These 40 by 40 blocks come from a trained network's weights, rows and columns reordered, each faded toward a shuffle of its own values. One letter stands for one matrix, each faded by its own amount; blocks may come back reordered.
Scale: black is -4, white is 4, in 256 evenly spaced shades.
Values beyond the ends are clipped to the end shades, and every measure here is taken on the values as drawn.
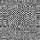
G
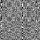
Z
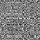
G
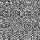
G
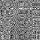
Z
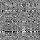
G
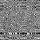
G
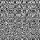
G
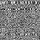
G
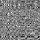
G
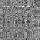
Z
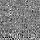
G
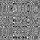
Z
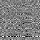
G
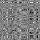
Z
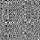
Z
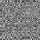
G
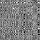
Z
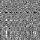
Z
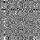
Z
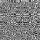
G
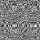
G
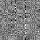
Z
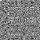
G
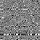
G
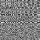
G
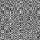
Z
